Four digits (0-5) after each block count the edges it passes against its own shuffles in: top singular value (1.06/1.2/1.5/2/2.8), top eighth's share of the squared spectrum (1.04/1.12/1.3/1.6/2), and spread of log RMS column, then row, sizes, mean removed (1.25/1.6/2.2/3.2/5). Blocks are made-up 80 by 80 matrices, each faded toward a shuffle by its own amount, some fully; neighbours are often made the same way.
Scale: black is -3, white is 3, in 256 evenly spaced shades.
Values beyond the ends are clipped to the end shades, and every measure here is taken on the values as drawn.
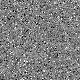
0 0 0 0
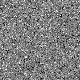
1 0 0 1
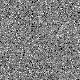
0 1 1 1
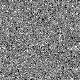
1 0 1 1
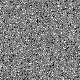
0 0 0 0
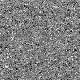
0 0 0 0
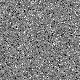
0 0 0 0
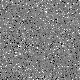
0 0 0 1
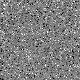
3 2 0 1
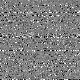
2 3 0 3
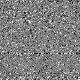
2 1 0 3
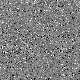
1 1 0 1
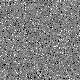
0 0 0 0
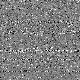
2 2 0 3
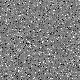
0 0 0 0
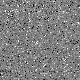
1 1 0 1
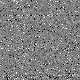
1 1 0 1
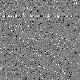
3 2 0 1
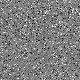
2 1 0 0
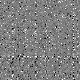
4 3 2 2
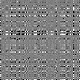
5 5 4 4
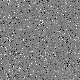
1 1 0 0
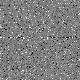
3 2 0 1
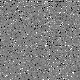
3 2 1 1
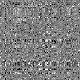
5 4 3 3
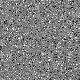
3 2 0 1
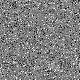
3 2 0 0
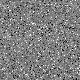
1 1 0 0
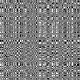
5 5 4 4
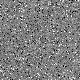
1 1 0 0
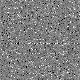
2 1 0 1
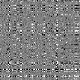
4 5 3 3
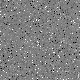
0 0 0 0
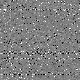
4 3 0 2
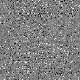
3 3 1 2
